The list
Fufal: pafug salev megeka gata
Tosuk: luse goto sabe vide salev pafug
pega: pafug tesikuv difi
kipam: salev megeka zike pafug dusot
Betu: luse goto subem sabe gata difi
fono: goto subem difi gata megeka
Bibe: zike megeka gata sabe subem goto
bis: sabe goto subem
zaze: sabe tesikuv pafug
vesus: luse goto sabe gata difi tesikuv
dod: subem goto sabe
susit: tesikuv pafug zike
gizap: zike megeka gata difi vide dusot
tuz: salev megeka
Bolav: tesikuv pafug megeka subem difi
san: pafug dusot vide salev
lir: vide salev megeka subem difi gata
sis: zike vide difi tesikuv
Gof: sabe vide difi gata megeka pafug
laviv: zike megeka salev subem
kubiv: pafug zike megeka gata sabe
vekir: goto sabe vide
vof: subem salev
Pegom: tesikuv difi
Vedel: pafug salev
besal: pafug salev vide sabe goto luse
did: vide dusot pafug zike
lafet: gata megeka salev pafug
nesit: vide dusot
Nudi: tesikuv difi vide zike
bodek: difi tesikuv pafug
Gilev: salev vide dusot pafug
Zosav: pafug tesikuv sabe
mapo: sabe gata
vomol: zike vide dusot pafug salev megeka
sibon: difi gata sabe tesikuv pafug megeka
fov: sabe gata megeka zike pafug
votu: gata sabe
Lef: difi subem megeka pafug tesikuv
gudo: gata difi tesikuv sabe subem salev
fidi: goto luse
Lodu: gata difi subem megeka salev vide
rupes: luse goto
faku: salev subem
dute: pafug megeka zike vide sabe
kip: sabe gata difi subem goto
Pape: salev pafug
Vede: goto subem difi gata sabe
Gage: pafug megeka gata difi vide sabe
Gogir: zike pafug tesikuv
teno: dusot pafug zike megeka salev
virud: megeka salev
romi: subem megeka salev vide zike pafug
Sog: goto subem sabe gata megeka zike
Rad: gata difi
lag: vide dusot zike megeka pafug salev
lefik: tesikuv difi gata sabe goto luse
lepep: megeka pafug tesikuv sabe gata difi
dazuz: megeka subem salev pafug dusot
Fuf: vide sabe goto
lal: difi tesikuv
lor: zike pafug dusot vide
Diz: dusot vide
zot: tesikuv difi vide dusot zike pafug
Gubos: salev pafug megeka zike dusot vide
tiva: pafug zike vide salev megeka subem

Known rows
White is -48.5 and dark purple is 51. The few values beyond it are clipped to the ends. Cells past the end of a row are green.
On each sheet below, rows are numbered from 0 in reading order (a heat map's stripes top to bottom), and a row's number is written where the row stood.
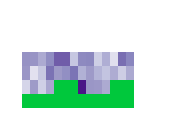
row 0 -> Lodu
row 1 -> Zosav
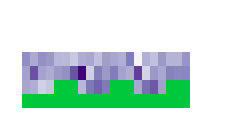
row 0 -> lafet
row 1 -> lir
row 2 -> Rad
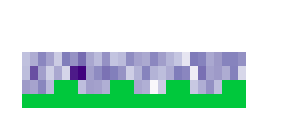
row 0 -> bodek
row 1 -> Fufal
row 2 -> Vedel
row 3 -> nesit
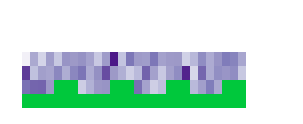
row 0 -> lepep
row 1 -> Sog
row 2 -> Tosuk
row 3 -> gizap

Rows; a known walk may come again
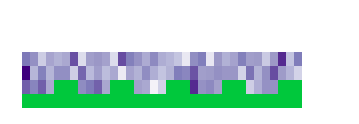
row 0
mapo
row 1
vesus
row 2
Vedel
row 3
kubiv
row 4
Sog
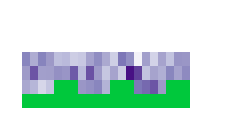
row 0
lafet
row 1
bodek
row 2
lepep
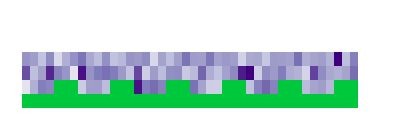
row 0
fono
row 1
Fufal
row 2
Vede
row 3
Tosuk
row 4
lir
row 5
did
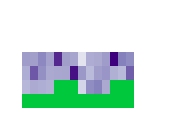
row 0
romi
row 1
Nudi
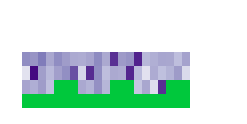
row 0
Gilev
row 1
zot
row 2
faku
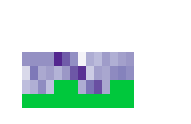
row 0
lor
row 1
Rad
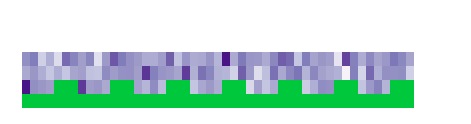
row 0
Zosav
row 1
dute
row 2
fov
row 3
susit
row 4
Lodu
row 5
Lef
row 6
gizap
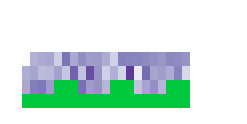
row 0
pega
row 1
zaze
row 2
nesit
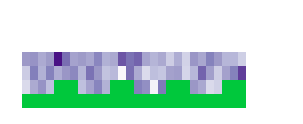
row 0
Gubos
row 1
Gogir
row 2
gudo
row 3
Pape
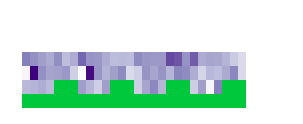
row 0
kipam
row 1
dazuz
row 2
Diz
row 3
vof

